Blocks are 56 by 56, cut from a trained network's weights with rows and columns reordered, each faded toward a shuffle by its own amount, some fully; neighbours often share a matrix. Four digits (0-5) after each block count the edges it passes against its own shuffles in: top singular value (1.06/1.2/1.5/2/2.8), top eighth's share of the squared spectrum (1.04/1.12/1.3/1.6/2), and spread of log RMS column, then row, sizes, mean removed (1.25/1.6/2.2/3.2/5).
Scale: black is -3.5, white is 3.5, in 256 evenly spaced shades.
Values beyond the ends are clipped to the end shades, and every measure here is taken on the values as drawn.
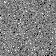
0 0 0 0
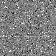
0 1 0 0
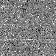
1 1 0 0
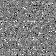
1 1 0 0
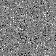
1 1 1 0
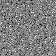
0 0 0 0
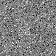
0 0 0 0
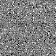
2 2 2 0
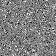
0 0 0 0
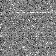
2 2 1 1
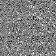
2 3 2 0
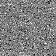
2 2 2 0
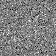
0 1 0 0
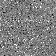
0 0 0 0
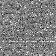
2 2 1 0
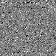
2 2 0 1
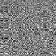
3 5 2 3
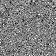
0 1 0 0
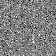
1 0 0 0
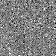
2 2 0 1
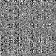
3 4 1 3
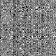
3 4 1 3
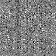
2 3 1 2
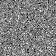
1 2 0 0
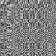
4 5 3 0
